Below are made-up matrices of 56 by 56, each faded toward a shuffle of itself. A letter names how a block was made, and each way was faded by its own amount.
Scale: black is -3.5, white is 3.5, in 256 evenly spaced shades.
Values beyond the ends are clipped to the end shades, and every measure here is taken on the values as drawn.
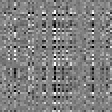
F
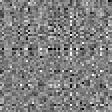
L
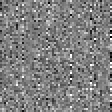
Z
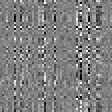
F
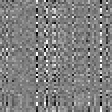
F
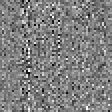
Z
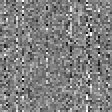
Z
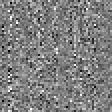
Z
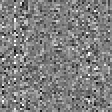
Z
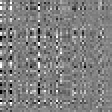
F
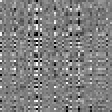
F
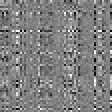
F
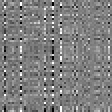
F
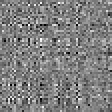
L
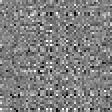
L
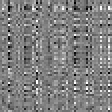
F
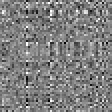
L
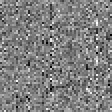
Z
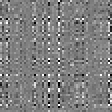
F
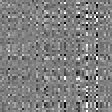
F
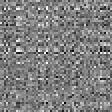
L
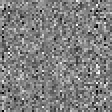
Z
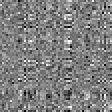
L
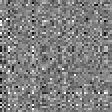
L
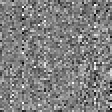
Z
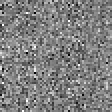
Z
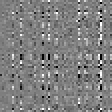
F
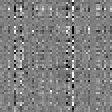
F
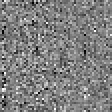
Z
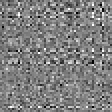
L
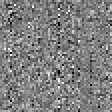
Z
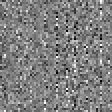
Z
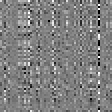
F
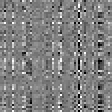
F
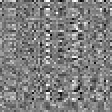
L
